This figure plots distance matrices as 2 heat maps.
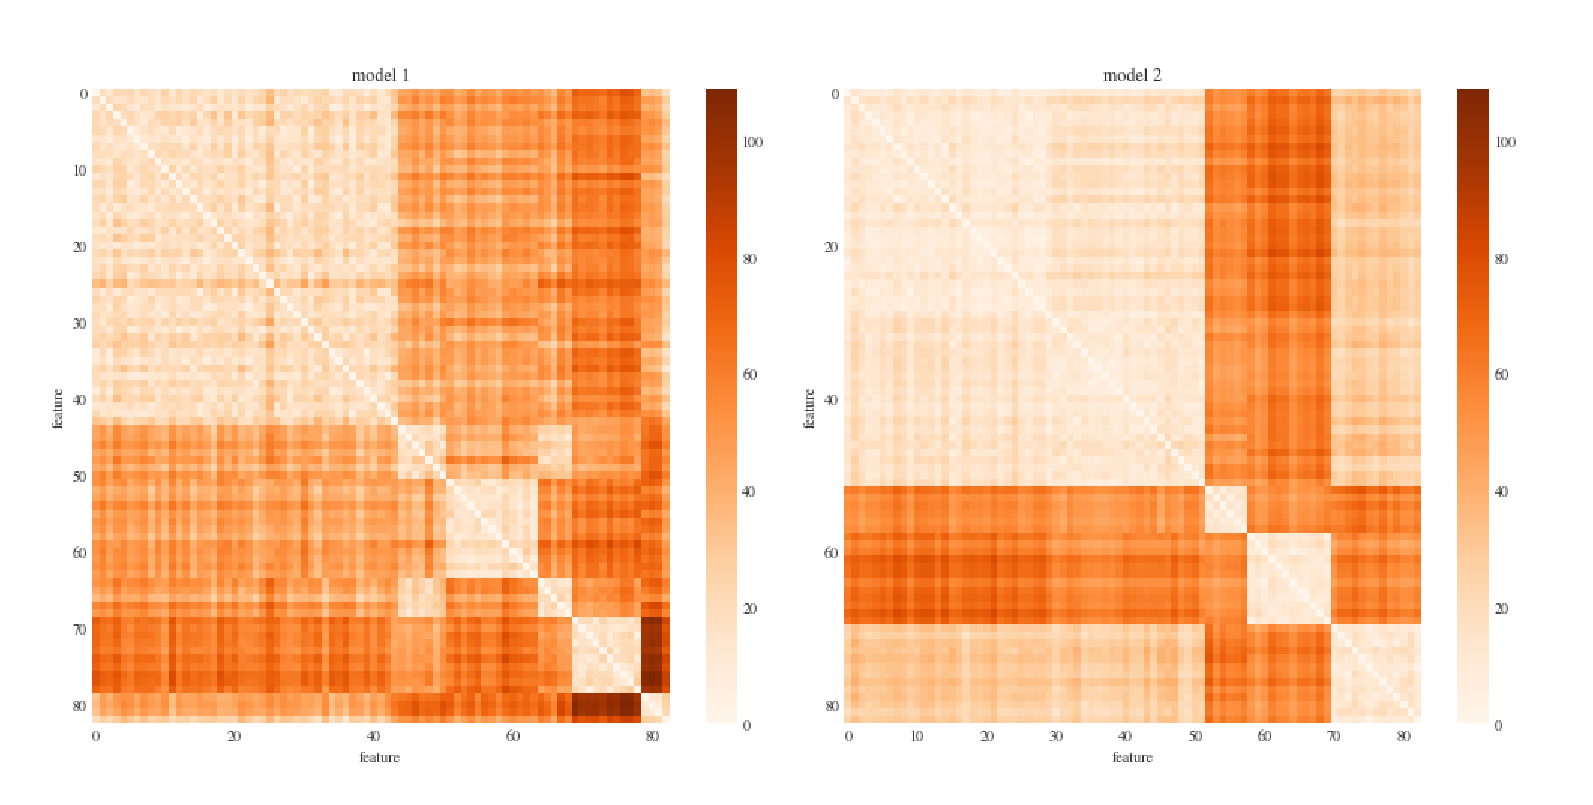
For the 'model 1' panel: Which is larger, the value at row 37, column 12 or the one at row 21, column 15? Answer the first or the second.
the second
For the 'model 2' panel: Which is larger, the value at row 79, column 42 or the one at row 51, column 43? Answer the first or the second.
the first
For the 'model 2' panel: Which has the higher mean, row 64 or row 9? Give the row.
64
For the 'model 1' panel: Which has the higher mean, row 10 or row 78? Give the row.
78
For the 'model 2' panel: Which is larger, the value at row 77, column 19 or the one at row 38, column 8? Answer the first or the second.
the first
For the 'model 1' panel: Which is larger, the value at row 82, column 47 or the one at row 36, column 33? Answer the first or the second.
the first
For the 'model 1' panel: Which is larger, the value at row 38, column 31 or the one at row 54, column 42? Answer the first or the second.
the second
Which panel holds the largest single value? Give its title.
model 1
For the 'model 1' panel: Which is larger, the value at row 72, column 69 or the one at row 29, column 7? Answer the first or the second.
the second
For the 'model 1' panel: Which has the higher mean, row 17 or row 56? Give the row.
56
